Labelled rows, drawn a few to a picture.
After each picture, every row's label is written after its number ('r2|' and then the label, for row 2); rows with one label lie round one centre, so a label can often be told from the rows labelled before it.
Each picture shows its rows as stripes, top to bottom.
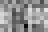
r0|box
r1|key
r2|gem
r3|gem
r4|gem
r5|gem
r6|key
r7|key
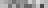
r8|gem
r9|box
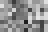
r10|gem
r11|gem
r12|box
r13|gem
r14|gem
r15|key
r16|box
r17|key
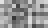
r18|gem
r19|box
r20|gem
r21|key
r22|gem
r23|gem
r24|key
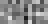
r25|box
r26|key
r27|key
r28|gem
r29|key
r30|key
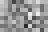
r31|gem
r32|box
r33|box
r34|gem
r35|key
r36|box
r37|key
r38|box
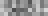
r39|box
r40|box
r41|gem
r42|box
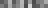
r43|key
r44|key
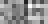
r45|key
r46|gem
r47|key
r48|key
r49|gem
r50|box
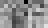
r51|key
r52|box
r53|gem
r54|key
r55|gem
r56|gem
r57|gem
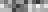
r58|key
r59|gem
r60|gem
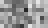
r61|gem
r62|gem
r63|key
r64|gem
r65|box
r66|box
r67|gem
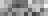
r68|gem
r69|gem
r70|box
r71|key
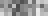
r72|gem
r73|box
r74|gem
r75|gem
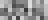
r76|gem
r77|gem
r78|key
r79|key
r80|box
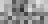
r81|gem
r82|gem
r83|gem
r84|key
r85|box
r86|key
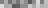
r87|box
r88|gem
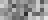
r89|box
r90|gem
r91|box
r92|key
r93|gem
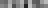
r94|key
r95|key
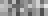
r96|box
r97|gem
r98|box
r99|box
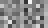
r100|key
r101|box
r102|key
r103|key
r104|box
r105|key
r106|box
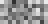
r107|gem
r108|key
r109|box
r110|gem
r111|key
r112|box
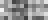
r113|gem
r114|key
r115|gem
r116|gem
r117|key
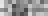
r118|box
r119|gem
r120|key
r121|gem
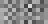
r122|box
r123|key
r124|box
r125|key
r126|box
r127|key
